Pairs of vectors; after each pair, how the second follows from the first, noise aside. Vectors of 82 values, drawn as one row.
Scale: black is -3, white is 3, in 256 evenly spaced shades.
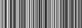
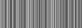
shrunk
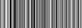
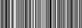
negated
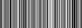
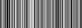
reversed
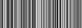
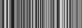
sign-scrambled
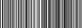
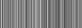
shrunk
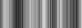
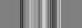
partly zeroed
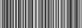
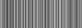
shrunk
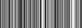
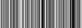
negated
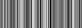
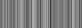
shrunk
